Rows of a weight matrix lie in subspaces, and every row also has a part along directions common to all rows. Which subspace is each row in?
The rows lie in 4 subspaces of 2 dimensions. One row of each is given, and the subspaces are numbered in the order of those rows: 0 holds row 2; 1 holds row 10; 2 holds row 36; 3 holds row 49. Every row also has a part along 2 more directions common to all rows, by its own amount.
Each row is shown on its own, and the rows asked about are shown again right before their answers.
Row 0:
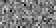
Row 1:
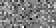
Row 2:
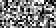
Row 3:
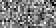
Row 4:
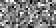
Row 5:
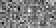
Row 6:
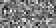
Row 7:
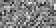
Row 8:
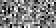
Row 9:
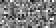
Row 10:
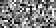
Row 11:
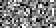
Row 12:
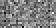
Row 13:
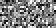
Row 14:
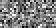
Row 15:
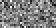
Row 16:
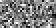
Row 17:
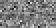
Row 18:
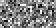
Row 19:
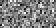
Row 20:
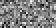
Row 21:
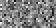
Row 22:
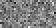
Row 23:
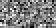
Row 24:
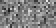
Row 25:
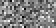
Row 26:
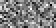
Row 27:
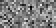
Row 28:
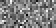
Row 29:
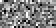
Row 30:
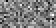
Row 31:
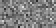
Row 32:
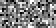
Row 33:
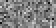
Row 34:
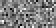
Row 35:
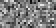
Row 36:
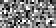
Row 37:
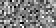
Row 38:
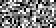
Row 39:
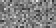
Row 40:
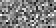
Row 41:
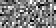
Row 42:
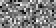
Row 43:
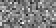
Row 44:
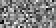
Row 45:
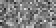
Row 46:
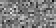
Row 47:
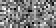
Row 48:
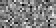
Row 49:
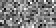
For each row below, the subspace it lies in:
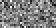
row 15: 0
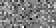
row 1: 0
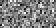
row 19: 1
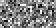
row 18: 1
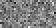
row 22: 0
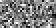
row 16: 1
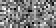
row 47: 0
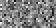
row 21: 1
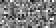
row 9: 3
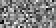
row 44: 3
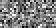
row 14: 3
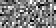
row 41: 2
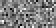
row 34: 3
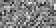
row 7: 2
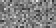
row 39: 3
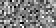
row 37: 0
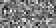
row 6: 2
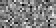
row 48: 1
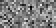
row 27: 1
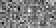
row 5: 0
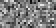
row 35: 2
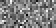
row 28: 3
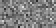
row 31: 3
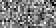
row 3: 0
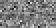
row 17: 3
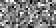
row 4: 2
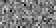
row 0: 2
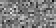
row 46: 3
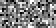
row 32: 2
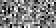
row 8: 0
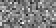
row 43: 3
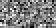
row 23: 3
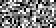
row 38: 1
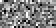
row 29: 2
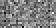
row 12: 0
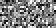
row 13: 2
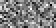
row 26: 1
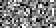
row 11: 1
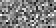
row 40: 2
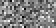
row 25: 0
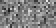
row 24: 0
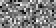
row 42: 1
